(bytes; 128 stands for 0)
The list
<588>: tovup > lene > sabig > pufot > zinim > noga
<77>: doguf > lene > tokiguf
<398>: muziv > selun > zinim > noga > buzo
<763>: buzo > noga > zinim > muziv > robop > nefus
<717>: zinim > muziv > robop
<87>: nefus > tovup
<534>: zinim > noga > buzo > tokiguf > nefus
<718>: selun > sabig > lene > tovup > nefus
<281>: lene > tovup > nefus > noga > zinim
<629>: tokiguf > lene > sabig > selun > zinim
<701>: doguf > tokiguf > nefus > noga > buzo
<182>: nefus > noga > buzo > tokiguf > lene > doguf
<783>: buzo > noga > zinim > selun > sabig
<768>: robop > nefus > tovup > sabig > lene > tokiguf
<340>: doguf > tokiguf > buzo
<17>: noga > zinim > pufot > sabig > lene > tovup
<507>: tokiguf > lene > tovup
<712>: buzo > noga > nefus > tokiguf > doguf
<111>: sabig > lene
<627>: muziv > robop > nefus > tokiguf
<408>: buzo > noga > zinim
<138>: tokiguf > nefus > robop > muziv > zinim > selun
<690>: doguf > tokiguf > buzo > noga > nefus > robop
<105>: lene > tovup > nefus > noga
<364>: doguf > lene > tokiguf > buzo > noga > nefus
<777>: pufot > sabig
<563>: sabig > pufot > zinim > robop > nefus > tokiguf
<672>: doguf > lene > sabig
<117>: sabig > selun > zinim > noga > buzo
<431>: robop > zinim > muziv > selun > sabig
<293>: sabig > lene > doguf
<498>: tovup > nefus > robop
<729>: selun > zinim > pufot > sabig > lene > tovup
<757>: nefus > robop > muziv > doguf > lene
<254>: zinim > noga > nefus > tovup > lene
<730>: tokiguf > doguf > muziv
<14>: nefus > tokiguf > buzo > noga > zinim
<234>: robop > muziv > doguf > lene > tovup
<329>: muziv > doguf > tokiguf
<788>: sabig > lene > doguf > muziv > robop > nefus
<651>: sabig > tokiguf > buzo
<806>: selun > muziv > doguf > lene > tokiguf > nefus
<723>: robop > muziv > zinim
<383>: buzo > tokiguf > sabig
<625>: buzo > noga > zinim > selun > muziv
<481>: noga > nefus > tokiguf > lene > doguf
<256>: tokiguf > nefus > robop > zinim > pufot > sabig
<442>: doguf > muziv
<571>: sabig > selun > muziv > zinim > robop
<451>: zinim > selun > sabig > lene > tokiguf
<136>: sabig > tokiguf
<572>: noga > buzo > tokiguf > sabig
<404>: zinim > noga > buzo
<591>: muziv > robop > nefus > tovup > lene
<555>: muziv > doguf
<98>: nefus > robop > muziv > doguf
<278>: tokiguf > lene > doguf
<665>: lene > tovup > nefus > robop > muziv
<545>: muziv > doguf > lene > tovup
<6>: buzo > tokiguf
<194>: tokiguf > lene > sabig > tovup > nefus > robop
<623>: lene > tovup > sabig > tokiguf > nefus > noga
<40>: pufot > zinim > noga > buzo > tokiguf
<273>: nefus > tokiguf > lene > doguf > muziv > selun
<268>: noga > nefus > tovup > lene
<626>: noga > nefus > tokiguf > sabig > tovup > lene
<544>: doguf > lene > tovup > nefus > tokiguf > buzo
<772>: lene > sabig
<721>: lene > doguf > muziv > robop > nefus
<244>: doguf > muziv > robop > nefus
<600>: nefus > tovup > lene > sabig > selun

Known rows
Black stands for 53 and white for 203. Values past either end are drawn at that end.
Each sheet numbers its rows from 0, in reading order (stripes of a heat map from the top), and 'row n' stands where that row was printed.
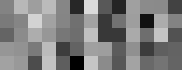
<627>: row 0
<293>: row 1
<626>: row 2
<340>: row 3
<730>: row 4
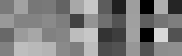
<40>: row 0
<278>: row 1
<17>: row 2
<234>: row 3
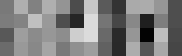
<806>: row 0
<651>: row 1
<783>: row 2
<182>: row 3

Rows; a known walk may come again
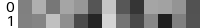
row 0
<806>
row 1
<651>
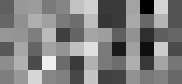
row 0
<17>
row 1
<626>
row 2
<340>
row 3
<625>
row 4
<442>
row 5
<194>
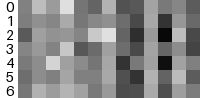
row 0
<244>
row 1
<364>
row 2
<783>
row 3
<701>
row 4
<293>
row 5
<481>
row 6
<721>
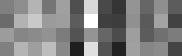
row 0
<629>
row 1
<571>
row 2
<278>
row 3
<627>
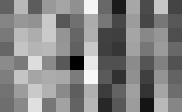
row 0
<398>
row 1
<690>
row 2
<757>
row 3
<591>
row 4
<136>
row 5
<723>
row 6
<788>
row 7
<111>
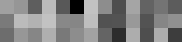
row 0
<730>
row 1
<234>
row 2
<182>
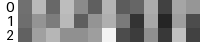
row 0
<545>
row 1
<712>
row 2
<117>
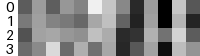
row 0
<408>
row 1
<40>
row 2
<268>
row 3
<772>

